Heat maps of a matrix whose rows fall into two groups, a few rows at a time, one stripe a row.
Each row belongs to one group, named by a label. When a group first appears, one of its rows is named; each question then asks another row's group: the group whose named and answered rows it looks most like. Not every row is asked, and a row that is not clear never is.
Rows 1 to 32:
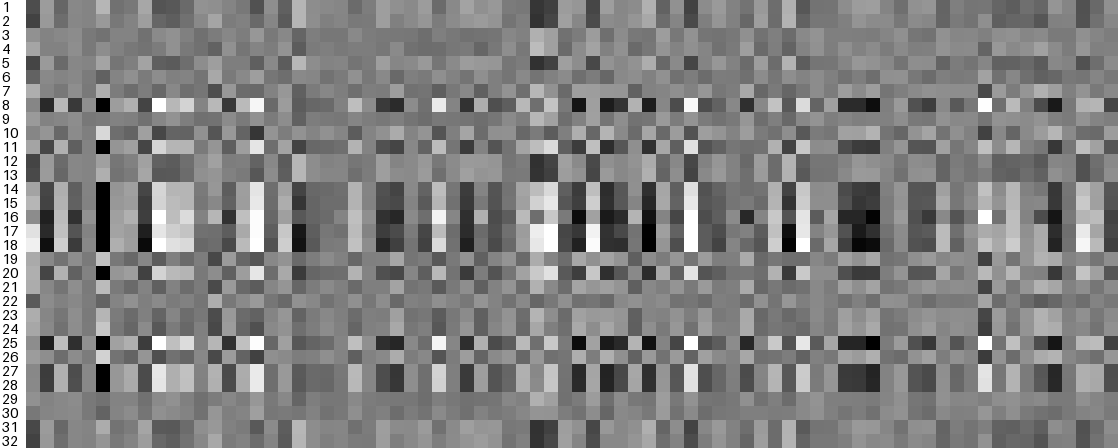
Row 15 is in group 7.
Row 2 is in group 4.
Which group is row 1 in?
4
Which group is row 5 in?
4
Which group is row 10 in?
4
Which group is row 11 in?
7
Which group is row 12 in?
4
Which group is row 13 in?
4
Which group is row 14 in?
7
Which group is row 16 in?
7
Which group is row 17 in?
7
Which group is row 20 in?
7
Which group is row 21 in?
4
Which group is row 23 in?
4
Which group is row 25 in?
7
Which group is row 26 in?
4
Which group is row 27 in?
7
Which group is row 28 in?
7
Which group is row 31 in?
4
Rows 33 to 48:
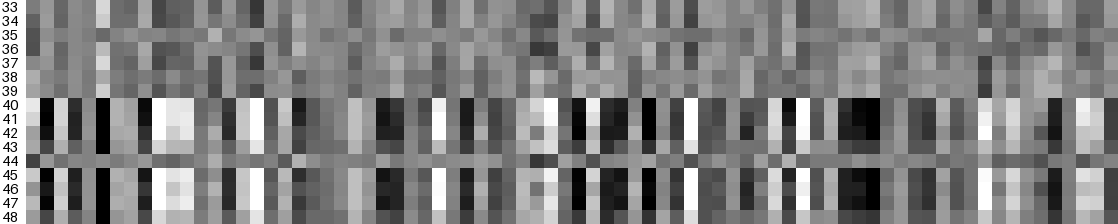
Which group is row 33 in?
4
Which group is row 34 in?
4
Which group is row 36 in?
4
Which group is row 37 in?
4
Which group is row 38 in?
4
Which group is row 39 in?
4
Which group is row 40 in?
7
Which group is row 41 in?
7
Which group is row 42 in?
7
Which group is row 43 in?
7
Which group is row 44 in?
4
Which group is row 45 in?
7
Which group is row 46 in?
7
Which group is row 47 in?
7
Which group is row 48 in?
7
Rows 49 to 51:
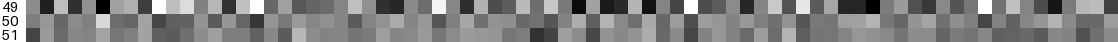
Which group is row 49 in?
7
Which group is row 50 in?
4
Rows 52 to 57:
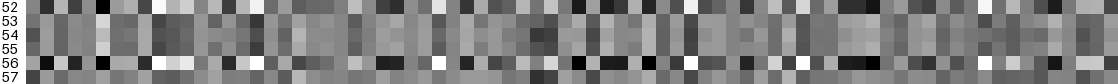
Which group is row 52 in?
7
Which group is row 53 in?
4
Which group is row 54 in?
4
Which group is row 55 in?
4
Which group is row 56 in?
7
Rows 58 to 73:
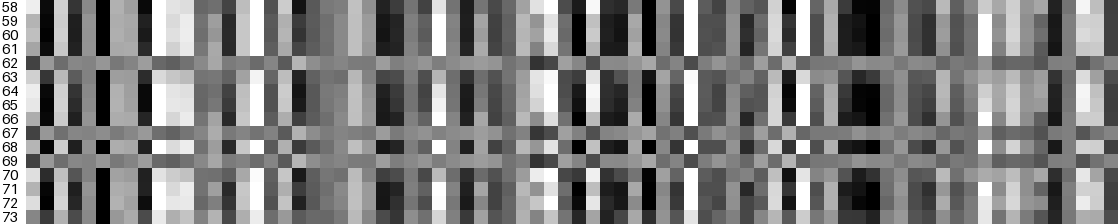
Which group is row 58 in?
7
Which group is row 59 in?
7
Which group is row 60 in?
7
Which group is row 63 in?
7
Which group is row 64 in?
7
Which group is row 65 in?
7
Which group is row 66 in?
7
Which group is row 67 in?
4
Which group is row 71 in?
7
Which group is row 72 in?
7
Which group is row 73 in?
7
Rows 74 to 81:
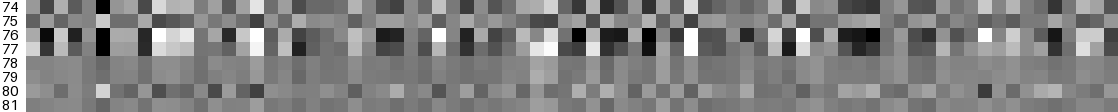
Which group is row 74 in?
7
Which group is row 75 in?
4
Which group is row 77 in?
7
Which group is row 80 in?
4
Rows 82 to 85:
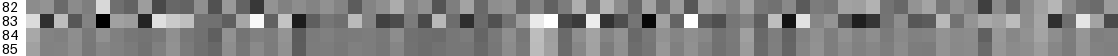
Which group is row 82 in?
4
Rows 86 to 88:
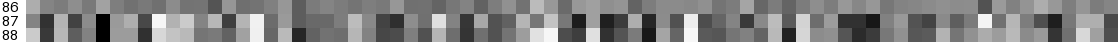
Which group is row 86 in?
4
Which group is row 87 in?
7
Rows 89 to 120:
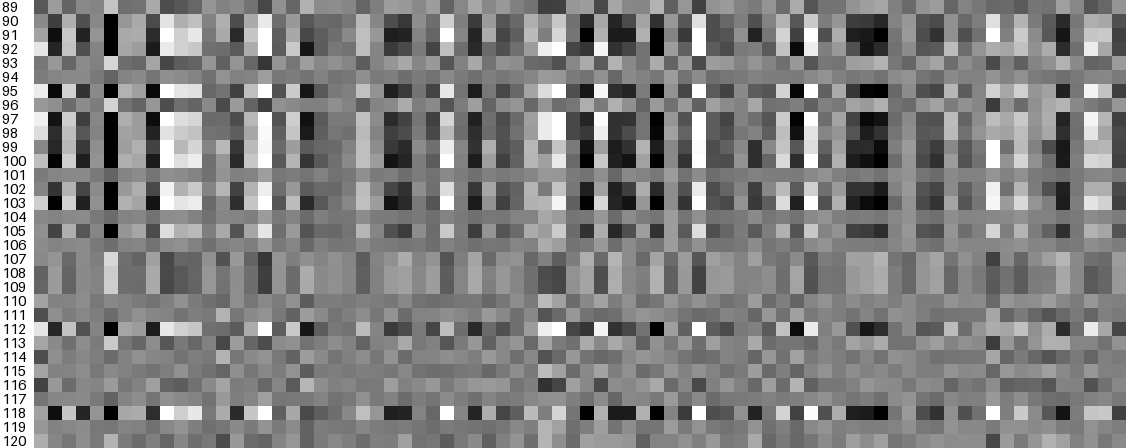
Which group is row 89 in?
4
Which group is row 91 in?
7
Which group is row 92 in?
7
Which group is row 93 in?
4
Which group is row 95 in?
7
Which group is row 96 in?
4
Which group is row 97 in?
7
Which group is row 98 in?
7
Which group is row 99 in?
7
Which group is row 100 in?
7
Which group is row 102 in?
7
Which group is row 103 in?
7
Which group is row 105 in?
7
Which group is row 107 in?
4
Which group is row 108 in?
4
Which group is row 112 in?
7
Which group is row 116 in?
4
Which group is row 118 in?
7
